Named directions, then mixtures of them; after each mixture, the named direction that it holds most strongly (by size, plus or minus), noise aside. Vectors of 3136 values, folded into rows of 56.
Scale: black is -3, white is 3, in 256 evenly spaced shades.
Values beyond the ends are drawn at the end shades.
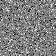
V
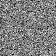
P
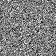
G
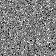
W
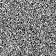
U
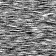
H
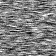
H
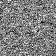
G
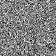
W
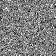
V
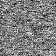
P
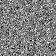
W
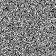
V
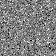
W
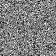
P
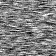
H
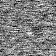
H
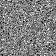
W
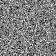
V
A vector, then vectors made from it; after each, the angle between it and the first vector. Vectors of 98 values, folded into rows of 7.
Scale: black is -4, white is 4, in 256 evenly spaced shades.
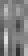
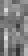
nearly parallel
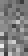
partly opposed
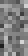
partly aligned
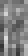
nearly parallel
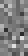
orthogonal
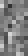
partly opposed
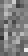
partly aligned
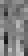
nearly opposite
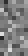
orthogonal
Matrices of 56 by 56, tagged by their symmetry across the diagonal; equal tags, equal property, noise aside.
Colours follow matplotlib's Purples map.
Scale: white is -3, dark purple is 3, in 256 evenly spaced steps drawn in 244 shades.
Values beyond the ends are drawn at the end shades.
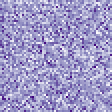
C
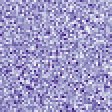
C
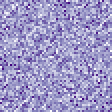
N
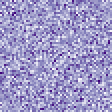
N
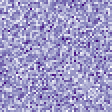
N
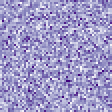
C
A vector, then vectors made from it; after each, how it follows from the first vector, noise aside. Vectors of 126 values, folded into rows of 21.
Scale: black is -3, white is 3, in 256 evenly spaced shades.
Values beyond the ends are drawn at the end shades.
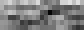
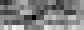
reversed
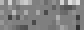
partly zeroed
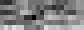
reversed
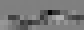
partly zeroed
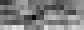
reversed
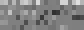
partly zeroed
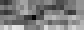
reversed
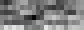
reversed
